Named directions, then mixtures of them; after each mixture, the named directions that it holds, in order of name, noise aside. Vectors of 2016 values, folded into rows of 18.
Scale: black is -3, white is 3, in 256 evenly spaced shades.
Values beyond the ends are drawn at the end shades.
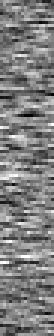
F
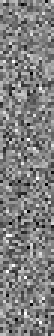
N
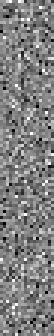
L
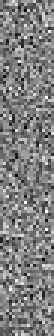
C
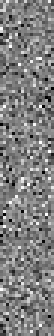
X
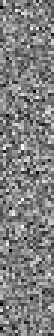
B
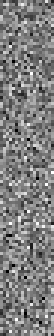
N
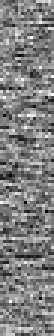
C, F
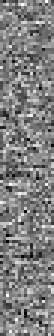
F, N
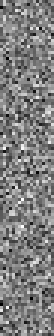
B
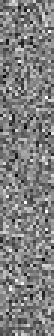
C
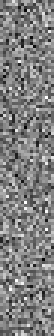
C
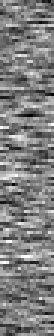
F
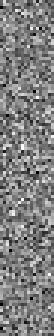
B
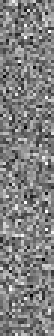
C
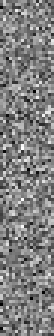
B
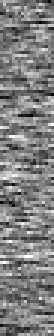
F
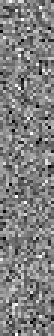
C, L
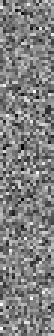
B
